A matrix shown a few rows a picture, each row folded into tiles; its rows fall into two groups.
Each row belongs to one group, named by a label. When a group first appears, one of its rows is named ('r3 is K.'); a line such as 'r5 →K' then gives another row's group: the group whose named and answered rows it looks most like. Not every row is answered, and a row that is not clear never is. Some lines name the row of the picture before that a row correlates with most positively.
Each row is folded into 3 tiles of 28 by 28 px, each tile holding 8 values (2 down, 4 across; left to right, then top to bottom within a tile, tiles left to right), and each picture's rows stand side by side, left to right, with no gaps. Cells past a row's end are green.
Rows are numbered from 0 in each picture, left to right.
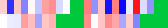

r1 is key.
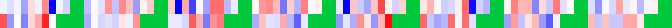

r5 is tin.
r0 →tin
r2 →key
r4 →key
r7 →tin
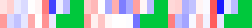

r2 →tin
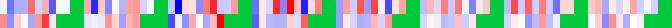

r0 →tin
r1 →key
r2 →key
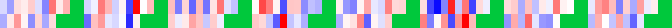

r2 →key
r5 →tin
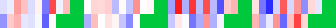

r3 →tin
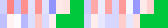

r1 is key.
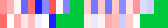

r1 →key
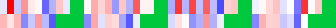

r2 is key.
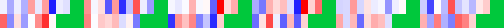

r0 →tin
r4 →tin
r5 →tin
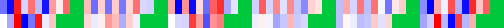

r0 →tin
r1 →key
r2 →key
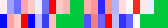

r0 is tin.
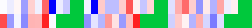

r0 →tin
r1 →key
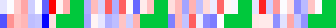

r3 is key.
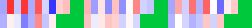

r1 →key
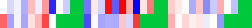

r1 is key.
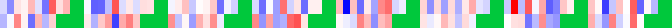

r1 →tin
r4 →key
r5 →key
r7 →tin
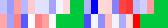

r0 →tin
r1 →key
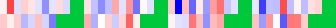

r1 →tin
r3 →tin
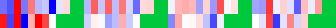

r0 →tin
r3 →tin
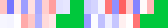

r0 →key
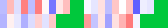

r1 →tin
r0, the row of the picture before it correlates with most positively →1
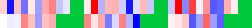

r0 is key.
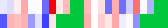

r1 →key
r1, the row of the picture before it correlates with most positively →0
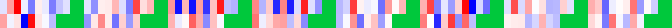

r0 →tin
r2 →key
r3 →key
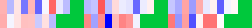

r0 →key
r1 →tin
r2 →tin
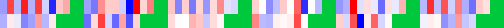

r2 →key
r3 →tin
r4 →tin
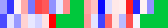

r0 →key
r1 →tin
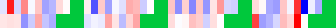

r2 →key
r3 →tin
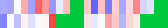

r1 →key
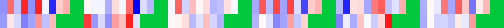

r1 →tin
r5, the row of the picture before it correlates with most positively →0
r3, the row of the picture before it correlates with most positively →0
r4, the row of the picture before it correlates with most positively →0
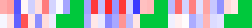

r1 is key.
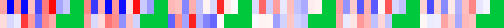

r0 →key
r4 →key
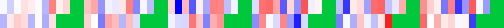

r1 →tin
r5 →key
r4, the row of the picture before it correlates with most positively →5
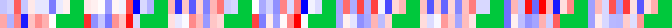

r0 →tin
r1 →tin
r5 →key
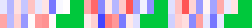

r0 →tin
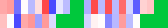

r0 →tin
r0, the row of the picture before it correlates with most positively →1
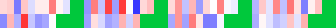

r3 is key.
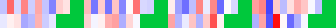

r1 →key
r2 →tin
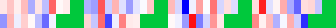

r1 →tin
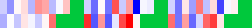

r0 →key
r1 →tin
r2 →tin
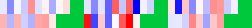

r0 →tin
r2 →key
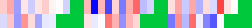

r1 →key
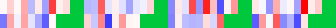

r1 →tin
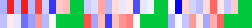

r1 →tin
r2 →key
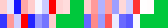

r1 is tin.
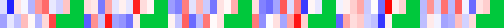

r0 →key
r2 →tin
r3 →tin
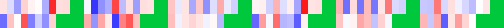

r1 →tin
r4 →key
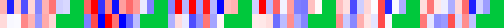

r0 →key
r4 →tin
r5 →tin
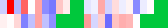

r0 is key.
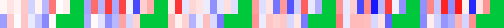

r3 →key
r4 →key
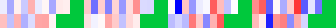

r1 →key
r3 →tin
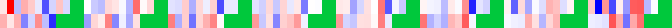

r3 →tin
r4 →tin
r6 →key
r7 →key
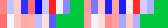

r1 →key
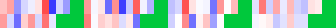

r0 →tin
